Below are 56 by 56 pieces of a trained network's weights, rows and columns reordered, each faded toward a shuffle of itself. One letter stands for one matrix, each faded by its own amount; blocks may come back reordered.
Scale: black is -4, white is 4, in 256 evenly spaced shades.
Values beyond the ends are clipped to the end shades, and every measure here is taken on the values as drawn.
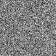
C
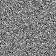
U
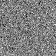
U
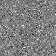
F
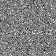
F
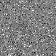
F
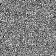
U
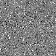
F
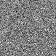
U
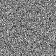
U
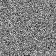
U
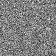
U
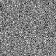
C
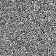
U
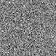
C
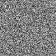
C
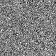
U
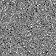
F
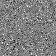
F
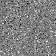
F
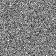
U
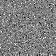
F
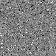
F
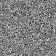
U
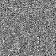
C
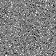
F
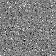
F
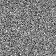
U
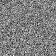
U
